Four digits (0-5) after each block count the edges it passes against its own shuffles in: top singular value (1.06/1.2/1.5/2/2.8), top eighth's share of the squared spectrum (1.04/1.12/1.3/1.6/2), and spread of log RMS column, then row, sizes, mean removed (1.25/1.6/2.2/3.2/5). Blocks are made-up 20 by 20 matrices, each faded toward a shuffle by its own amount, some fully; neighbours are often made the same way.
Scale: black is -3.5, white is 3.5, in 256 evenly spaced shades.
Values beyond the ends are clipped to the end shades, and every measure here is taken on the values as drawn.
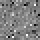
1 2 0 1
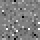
0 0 0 0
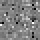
2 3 0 0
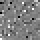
1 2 0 0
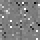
0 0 0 0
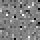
1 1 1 0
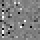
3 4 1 0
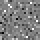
0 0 0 0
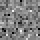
2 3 1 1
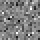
1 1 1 0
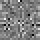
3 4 1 1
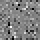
1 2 1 0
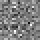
3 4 1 0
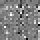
2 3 2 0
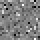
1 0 0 0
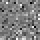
2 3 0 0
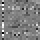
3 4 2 1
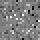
0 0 0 0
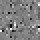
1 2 1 1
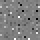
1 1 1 0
